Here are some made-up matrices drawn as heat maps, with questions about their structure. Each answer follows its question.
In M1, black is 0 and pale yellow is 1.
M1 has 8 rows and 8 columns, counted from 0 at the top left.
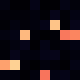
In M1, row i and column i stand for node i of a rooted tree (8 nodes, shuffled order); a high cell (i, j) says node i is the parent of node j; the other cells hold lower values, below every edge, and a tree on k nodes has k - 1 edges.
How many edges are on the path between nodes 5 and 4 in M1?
4
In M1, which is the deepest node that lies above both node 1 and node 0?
6
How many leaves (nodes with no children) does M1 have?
4
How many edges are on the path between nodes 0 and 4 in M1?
4
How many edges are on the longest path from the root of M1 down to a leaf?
2
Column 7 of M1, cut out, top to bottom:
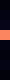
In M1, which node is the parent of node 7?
3
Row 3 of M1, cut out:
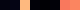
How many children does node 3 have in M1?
3
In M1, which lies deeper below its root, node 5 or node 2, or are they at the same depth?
node 5
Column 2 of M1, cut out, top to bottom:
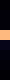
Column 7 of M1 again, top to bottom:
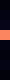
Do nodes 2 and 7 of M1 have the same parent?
yes
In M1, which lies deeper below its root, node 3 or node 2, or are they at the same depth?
node 2
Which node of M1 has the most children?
3
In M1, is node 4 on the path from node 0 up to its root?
no
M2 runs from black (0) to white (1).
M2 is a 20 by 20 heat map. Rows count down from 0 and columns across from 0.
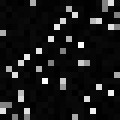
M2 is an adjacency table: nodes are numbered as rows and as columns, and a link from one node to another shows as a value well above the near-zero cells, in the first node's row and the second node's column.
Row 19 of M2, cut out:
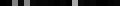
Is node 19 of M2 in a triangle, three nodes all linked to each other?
yes
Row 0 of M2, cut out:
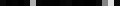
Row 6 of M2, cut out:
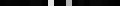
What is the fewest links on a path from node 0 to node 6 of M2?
4
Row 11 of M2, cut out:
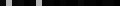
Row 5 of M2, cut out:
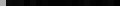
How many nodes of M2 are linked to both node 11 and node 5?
0
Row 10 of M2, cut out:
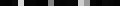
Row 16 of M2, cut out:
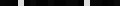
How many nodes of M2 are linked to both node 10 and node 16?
2
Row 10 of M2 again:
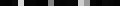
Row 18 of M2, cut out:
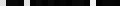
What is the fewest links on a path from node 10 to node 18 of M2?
3
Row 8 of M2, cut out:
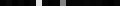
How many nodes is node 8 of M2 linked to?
2
